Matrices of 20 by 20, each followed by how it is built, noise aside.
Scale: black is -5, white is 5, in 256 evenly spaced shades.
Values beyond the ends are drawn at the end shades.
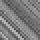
Toeplitz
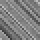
Toeplitz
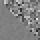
upper triangular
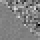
upper triangular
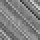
Toeplitz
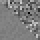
upper triangular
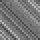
Toeplitz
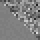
upper triangular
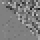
upper triangular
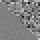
upper triangular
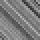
Toeplitz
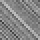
Toeplitz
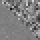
upper triangular
